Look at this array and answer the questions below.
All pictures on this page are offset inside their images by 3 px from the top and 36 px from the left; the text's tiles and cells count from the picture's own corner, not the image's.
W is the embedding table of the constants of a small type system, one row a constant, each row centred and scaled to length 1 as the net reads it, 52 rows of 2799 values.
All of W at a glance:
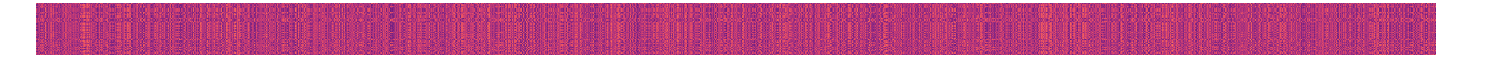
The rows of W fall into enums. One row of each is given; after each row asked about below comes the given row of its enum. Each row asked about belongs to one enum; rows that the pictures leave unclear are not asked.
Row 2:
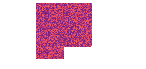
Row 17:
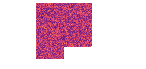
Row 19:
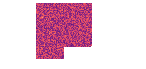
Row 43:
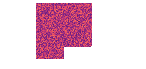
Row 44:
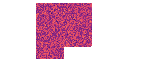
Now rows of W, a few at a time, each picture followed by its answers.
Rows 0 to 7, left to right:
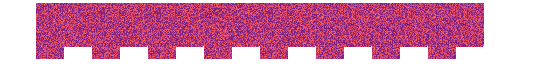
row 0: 44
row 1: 2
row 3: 17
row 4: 2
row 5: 19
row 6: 19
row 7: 19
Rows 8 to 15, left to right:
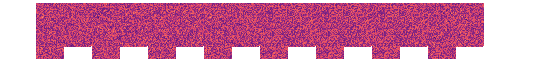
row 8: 19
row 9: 17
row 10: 43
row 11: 19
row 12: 2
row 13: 2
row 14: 2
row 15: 44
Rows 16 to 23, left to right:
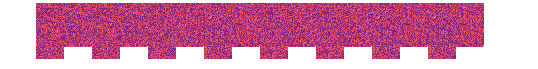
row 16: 17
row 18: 44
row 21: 2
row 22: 19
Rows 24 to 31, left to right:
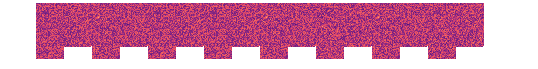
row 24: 2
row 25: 19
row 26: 2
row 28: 19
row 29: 17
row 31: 43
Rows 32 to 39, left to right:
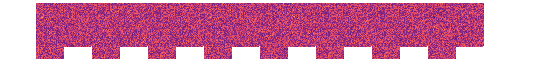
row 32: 19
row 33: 43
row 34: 2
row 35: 19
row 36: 44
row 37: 2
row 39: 17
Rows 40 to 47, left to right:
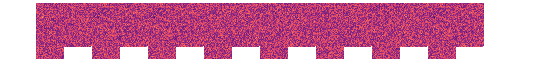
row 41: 17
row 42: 17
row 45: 2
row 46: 44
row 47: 17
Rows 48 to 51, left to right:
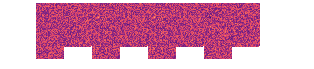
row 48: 2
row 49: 19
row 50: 19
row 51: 17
